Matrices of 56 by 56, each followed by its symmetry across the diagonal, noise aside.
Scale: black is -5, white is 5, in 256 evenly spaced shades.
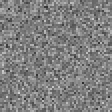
symmetric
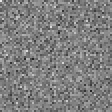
symmetric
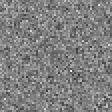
symmetric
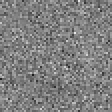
antisymmetric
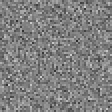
antisymmetric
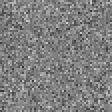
antisymmetric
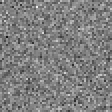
antisymmetric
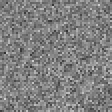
symmetric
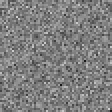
symmetric
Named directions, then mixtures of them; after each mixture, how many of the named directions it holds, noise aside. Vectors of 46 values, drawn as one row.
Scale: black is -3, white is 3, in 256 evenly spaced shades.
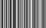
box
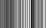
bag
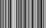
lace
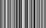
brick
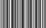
three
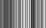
one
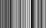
two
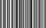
three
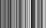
three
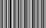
two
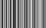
one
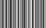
three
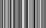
two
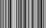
one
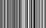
three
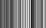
one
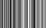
three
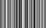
one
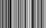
three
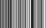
two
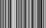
one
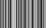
one
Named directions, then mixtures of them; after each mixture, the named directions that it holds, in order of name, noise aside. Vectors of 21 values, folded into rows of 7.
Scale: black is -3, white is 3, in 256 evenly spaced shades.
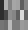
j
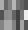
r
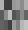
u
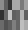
j, u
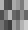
u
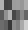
u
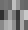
j, r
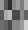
u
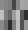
j, r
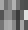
r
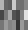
r, u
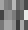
r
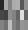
j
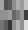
r, u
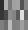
j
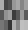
u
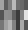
r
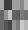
u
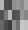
u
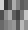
r, u
